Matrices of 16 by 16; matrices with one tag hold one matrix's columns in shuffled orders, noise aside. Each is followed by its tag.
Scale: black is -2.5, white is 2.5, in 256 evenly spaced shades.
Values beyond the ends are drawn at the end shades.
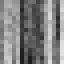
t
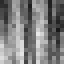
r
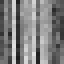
t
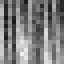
r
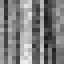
t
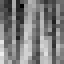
r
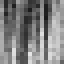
r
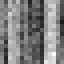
t
